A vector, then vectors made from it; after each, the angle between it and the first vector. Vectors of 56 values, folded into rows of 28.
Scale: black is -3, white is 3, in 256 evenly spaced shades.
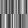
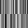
partly opposed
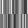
orthogonal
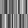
nearly parallel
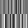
orthogonal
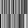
partly aligned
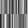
nearly parallel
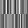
partly opposed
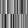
nearly opposite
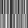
orthogonal
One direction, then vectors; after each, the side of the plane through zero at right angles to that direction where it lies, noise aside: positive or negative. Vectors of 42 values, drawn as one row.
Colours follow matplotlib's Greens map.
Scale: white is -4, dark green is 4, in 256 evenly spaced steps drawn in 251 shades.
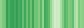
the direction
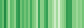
positive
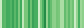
positive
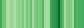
negative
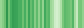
positive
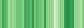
positive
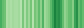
negative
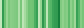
negative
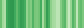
positive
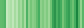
negative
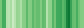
negative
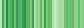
positive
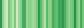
negative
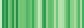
positive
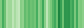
negative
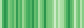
positive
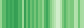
positive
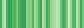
positive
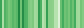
positive
